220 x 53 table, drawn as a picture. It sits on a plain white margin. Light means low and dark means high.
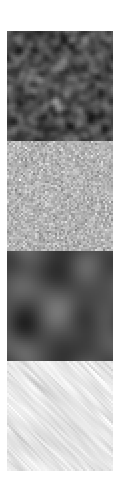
The table splits into 4 rows of 1 panel. Panel 1,1: high, blotchy. Panel 2,1: low, fine-grained. Panel 3,1: high, smooth. Panel 4,1: very low, slanting down to the right, faint in contrast.
